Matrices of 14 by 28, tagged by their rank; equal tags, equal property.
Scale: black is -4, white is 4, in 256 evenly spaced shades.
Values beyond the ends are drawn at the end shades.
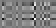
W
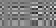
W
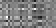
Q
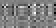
Q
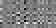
Q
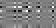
W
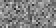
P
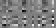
Q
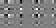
W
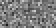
P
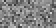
P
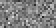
P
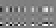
W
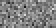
P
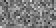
P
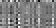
Q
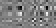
Q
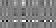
W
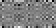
Q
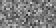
P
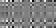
W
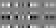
W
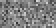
P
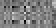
Q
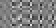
Q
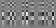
W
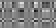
W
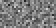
P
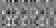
Q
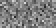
P
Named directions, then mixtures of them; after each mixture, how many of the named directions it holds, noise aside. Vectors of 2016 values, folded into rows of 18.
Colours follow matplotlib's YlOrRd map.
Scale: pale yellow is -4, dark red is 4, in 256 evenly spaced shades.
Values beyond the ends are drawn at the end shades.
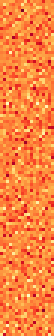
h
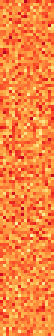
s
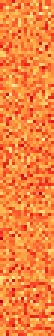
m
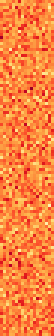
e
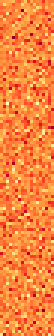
one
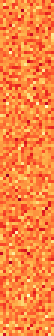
three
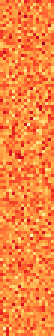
two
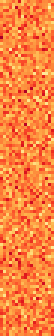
one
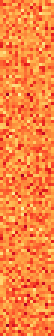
three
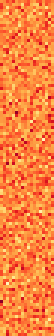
three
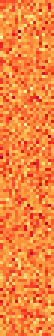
two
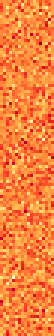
two
